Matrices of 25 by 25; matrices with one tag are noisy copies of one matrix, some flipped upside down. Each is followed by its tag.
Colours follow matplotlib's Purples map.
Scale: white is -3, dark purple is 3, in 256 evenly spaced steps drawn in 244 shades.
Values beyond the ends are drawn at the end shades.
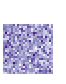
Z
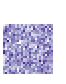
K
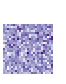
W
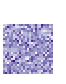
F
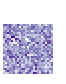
F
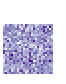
K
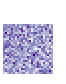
Z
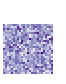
W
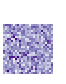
F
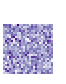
F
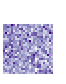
Z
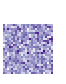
W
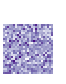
F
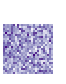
Z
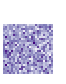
Z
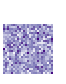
W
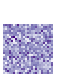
F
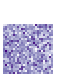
Z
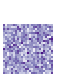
W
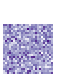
F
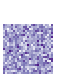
W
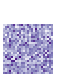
F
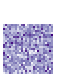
K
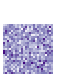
K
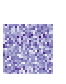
K
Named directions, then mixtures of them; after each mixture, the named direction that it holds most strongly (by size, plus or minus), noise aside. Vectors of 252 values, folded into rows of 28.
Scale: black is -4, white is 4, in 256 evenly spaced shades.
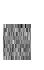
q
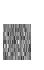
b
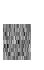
b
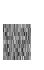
b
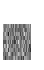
b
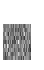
b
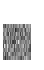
b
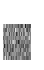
q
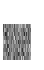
b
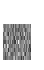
b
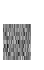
b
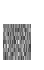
b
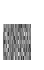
b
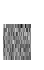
q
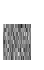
q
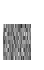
q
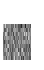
q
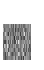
b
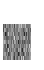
b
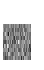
b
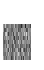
q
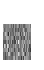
b
